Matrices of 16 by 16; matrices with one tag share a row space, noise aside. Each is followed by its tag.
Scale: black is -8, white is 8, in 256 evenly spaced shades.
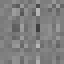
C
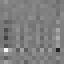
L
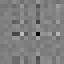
C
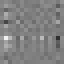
L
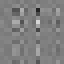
C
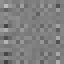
L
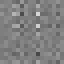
C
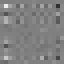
L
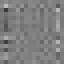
L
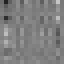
L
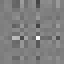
C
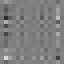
L
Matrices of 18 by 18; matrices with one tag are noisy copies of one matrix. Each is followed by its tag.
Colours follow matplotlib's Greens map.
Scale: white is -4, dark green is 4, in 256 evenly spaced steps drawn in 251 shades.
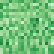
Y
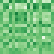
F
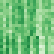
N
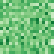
Y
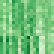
N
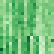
N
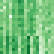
N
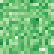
Y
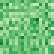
Y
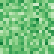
Y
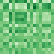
F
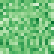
Y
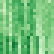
N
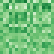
F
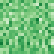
Y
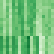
N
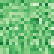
Y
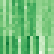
N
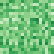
Y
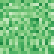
Y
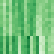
N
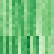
N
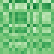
F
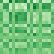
F
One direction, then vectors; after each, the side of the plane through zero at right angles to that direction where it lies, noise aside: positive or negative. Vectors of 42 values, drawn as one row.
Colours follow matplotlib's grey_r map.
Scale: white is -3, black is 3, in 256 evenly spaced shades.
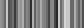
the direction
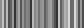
positive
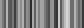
positive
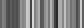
positive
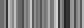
negative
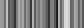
positive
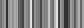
negative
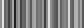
positive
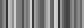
negative
